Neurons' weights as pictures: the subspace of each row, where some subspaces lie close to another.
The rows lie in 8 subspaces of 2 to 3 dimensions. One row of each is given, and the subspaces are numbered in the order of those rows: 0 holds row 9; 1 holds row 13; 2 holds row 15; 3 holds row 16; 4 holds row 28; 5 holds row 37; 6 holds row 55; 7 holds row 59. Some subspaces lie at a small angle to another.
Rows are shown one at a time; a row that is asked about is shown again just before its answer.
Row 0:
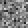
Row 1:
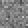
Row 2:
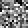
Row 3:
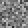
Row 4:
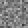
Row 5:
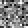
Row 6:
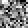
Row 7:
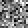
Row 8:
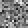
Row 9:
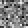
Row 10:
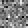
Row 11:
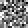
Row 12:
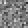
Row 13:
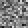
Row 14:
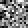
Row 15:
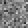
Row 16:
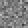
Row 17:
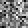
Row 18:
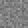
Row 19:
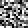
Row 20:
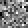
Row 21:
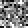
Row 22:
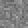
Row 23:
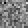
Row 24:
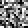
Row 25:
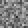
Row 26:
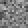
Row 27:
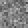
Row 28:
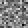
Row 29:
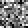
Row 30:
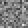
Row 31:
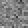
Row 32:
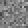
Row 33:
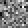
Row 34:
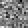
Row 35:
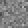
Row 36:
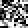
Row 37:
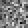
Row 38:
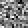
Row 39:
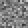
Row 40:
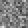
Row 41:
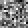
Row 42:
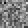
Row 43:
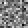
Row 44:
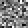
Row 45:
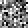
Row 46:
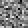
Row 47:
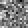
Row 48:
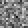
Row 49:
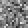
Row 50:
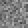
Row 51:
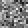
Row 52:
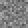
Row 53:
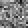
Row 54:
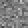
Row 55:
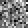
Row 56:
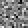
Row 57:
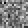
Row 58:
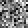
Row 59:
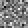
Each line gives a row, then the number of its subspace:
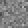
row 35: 3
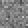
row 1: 6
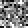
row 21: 0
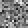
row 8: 5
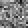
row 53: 0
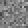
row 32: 3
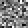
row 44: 1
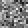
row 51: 5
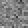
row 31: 1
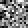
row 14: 7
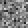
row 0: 2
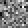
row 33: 3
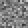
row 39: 1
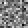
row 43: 4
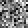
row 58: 5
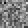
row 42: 6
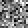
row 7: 5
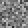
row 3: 1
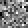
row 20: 3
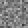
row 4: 4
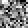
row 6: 1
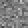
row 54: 1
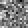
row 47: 7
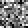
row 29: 0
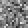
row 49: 5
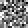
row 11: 7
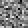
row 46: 4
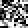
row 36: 5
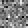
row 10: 6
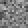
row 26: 7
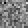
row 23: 6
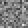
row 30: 4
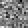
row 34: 7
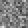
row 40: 1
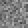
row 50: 5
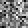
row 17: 1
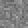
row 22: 2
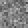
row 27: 6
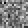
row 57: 6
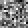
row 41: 2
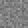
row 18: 4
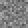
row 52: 7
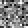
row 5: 0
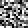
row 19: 4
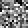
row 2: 5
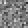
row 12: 0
